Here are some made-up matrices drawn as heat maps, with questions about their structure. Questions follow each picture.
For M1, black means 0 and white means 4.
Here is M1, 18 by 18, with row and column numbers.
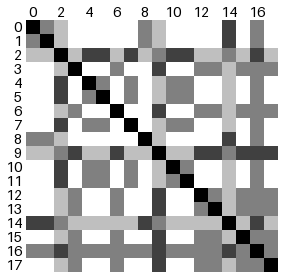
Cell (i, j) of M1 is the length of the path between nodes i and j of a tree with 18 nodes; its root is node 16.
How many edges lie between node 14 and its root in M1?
1
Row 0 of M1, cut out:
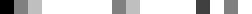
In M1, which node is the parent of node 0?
14
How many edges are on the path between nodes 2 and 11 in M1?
1
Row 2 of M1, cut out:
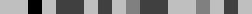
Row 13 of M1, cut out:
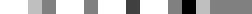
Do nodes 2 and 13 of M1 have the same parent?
no
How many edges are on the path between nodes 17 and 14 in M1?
3
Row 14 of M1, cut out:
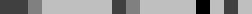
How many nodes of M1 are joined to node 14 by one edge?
4
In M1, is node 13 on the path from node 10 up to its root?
no
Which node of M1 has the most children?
9
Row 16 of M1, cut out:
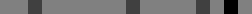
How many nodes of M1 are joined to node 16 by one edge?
3
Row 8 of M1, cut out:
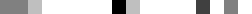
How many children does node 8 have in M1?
0
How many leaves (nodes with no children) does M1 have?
14
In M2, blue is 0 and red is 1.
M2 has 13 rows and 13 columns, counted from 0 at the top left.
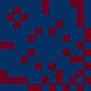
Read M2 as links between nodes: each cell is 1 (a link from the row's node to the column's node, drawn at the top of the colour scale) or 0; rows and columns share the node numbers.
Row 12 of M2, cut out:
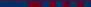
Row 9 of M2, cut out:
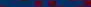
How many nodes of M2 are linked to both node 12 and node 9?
2
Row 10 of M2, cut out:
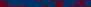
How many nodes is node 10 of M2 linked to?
3
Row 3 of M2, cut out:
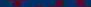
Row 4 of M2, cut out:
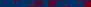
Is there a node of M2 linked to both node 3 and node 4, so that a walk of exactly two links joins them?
no
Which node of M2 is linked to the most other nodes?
node 11
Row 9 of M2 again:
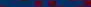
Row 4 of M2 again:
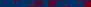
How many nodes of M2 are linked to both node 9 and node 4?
3
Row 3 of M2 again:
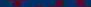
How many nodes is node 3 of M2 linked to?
3
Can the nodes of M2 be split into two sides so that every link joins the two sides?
no
